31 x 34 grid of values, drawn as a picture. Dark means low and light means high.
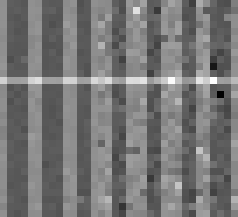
Upright stripes repeat 7 times across the table. The left part is calmer, up to a seam about 40% of the way across. Row 12 stands out from the rest.
